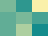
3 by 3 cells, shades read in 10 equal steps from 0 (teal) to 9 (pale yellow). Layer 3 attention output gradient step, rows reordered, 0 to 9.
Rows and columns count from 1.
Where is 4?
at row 1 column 1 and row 2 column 2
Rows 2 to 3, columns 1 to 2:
3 4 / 3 6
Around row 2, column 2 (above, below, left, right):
1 6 3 2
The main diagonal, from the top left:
4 4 0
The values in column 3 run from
0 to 9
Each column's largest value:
4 6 9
